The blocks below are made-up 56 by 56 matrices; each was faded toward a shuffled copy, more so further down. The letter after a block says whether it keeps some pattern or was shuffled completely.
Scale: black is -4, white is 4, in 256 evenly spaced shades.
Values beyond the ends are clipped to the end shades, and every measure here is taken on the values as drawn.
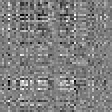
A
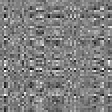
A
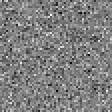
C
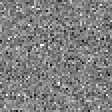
C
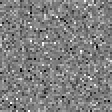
C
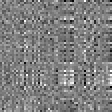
A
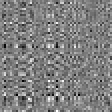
A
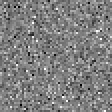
C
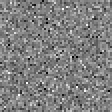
C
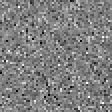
C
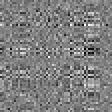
A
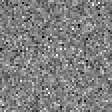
C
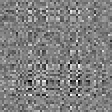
A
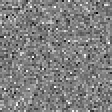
C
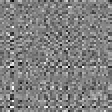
A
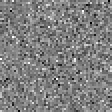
C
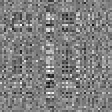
A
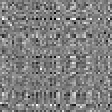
A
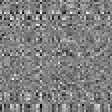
A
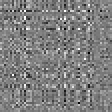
A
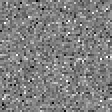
C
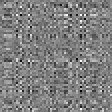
A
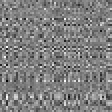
A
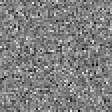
C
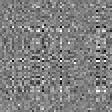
A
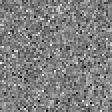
C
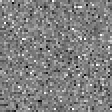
C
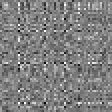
A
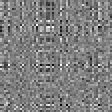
A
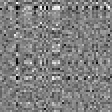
A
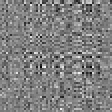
A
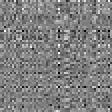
A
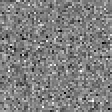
C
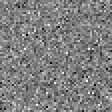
C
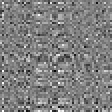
A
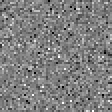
C
